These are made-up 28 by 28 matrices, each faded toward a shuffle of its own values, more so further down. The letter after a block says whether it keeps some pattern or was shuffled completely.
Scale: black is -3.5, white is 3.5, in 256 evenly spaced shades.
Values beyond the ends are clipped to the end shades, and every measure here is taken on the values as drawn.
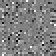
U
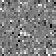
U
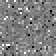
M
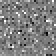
M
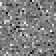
M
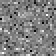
M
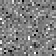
M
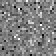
M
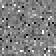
M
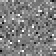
M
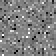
M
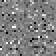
U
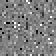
U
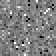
M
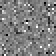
U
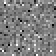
U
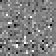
U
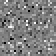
M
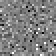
U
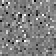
U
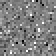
M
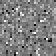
M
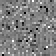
M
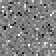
M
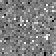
M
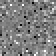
U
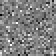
M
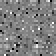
U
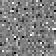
U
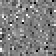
M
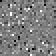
M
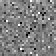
M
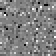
U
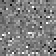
U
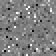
M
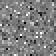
U
